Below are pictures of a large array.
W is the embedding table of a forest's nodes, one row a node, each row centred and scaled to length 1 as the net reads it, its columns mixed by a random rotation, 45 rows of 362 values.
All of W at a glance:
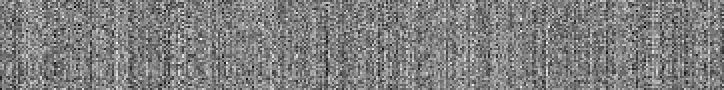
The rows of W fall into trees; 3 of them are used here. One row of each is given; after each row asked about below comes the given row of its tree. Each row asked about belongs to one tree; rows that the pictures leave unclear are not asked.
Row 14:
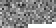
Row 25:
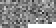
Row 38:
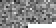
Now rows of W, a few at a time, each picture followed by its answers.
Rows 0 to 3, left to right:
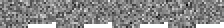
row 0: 38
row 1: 14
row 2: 25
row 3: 14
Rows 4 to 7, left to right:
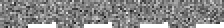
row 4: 38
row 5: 25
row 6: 38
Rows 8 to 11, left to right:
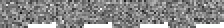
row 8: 38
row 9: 25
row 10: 25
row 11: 38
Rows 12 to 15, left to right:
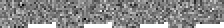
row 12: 14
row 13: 38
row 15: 25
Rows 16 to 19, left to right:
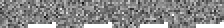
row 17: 25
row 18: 25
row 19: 38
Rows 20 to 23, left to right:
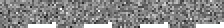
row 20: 25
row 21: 25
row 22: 38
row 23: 25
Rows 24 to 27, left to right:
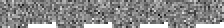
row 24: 14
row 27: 38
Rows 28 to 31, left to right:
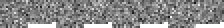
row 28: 38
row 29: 25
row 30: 38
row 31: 25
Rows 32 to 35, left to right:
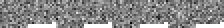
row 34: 25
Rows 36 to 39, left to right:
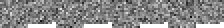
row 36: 25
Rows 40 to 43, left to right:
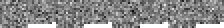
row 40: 25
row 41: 25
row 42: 38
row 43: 25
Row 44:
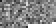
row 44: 38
